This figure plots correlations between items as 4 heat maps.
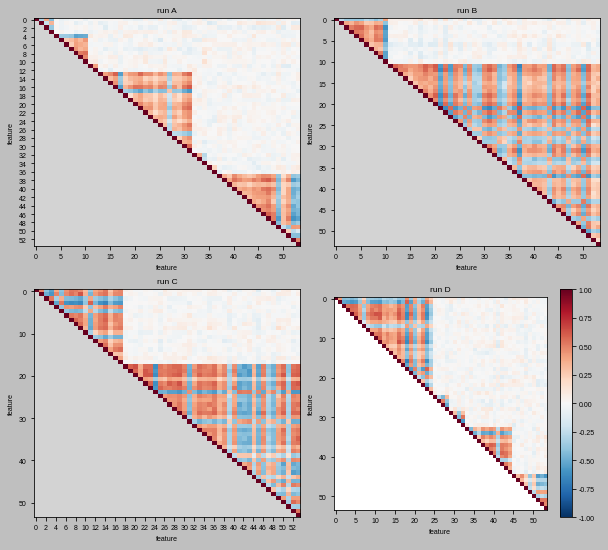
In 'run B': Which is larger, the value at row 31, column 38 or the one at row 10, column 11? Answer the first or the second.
the first
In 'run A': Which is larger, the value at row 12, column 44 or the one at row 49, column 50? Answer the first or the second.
the first
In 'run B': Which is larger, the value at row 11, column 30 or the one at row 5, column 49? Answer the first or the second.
the first
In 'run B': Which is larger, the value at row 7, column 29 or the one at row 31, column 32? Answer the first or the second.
the second
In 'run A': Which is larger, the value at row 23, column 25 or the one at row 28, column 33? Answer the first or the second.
the first
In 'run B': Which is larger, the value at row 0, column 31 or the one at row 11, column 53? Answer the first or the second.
the second
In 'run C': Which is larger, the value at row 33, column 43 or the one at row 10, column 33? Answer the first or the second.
the second
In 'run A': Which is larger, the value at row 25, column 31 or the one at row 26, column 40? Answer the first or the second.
the first
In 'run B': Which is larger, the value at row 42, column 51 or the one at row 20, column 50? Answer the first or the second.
the first
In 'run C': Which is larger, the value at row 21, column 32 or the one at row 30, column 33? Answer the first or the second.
the second
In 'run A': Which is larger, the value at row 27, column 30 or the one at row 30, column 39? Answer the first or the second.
the second
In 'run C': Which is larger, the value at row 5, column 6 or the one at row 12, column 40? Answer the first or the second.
the second
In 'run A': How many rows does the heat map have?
54
